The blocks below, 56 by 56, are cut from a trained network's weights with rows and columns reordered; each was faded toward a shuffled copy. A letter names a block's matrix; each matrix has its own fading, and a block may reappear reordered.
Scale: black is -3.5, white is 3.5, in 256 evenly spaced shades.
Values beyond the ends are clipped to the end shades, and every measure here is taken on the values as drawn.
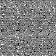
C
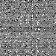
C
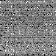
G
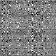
G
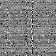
G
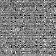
G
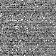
C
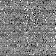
C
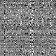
G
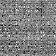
G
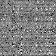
C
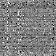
G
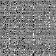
G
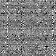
G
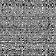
G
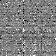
C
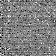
C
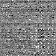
G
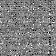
C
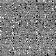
C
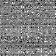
G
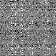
C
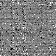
C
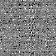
C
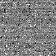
C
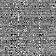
G
